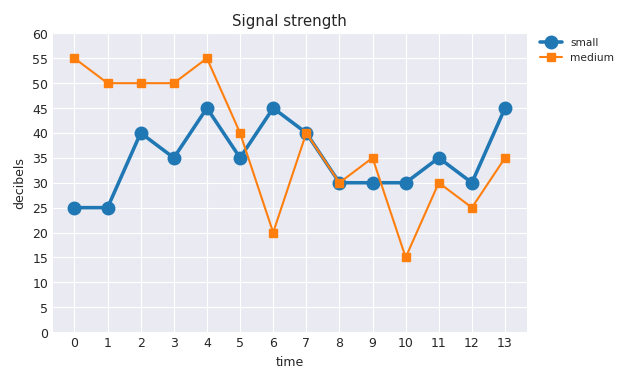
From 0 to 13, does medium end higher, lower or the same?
lower
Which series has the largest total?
medium
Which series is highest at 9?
medium
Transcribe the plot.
Title: Signal strength
x-axis: time, ticks 0 1 2 3 4 5 6 7 8 9 10 11 12 13
y-axis: decibels, ticks 0 5 10 15 20 25 30 35 40 45 50 55 60
Legend: small, medium
Values:
small: 25 25 40 35 45 35 45 40 30 30 30 35 30 45
medium: 55 50 50 50 55 40 20 40 30 35 15 30 25 35
